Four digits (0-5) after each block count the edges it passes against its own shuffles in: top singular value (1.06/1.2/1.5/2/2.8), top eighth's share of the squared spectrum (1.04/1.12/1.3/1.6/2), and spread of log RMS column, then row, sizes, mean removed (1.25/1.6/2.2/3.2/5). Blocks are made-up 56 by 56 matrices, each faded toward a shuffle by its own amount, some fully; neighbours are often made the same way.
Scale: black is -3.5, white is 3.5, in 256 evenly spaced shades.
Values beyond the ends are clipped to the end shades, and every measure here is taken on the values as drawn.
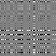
5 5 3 4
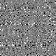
3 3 1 2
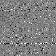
4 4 1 2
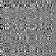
4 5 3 3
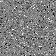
2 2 0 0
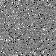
3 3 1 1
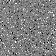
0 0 0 0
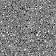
2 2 0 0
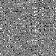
3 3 1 2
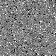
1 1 0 0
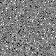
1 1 0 0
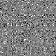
3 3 2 2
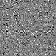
3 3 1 1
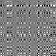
5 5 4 4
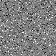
1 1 0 0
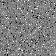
2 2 0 0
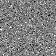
2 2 0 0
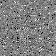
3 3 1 1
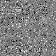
3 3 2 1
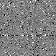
3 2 0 1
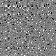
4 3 1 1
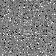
2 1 0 0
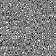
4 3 1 1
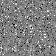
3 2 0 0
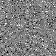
3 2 0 0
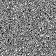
0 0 0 0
